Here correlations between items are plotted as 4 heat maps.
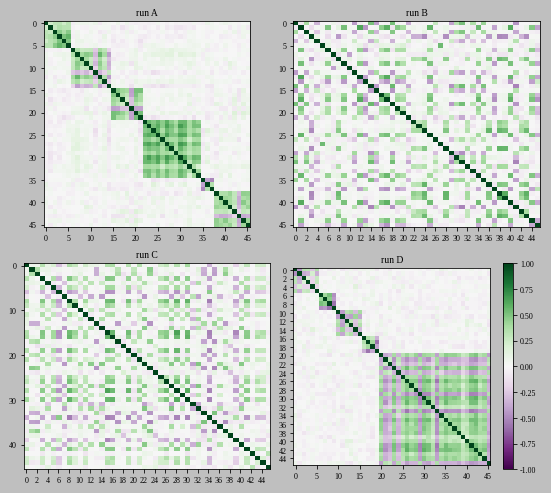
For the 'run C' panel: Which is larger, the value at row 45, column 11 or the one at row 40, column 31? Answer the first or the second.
the first
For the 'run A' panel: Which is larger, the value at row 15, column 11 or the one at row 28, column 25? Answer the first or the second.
the second
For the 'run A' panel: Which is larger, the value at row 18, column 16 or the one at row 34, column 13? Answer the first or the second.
the first
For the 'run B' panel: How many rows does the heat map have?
46
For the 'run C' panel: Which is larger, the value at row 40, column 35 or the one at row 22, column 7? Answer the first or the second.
the first
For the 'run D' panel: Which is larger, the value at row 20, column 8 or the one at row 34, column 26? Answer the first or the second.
the second
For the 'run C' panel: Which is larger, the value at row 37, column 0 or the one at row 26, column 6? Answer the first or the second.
the first
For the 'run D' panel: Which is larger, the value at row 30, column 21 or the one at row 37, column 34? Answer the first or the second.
the second
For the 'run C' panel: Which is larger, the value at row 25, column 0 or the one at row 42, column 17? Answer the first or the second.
the first
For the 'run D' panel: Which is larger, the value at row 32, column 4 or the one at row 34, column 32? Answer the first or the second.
the second
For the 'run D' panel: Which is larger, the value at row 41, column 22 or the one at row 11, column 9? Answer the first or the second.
the second
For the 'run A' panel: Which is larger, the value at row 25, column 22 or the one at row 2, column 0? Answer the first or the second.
the first
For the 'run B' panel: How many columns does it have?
46
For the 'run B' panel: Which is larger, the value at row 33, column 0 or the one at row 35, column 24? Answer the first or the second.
the first
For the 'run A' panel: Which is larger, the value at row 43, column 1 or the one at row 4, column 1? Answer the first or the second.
the second
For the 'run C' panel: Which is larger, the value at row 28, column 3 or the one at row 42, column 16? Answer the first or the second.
the first
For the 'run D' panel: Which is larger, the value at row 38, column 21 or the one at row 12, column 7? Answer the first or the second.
the second
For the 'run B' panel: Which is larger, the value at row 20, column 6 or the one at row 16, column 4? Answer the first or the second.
the first
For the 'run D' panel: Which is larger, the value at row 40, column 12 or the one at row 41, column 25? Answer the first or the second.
the second
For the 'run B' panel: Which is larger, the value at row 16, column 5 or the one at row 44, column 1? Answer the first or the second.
the second
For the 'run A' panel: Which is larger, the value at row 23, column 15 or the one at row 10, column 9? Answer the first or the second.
the second
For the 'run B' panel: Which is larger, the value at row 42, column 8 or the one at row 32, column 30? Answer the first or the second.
the first
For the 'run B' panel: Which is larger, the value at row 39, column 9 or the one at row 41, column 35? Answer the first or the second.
the first
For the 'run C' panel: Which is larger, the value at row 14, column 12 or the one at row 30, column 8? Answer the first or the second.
the second
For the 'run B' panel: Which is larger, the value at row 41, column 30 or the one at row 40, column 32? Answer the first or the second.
the second
